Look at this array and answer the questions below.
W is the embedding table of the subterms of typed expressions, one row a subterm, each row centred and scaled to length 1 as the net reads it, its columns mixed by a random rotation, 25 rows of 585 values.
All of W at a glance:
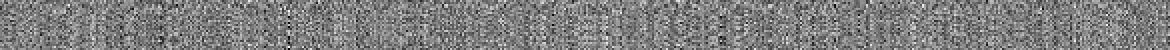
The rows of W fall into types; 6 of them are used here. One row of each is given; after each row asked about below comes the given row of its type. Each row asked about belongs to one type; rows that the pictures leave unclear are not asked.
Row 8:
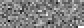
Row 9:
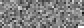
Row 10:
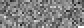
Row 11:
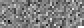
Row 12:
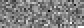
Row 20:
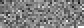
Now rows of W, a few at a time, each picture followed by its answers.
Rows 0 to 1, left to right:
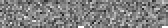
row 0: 10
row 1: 12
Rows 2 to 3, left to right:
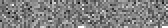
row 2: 20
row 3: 20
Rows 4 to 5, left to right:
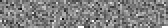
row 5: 9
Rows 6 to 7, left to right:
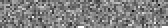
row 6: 9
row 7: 12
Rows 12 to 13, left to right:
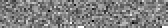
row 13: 8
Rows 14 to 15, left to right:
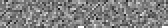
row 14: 12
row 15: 9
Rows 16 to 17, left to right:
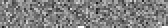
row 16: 12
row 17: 11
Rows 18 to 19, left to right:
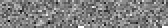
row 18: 8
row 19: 8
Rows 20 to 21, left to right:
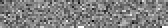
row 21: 8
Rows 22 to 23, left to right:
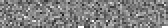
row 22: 10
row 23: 9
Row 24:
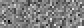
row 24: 11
